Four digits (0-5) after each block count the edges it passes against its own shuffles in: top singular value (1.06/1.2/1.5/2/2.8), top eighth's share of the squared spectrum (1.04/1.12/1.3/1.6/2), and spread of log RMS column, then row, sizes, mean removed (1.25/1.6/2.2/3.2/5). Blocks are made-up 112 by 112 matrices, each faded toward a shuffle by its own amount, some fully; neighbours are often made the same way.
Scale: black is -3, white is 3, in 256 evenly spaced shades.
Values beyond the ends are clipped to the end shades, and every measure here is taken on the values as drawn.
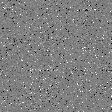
1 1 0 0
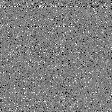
2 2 0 2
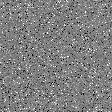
0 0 0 0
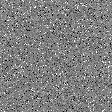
0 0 0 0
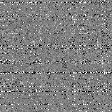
2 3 2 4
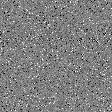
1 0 0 1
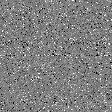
1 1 0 1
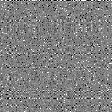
5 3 2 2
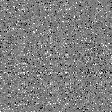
4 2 1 1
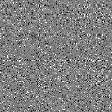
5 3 2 2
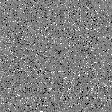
4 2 1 2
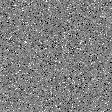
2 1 0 0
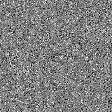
3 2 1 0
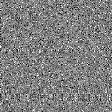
4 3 2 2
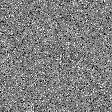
1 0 0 0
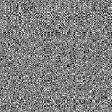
4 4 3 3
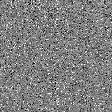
3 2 1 0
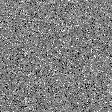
1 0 0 0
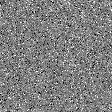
2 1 0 0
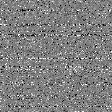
3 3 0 3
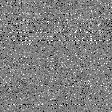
3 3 0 3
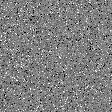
0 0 0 0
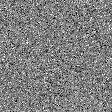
0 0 0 0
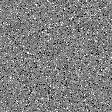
0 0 0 0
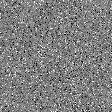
0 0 1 0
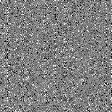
4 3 2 1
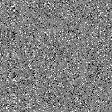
3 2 2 0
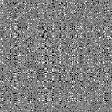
5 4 3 3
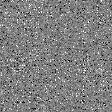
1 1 2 2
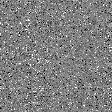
1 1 1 1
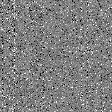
2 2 2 0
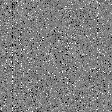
2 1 2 0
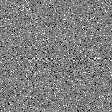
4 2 0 1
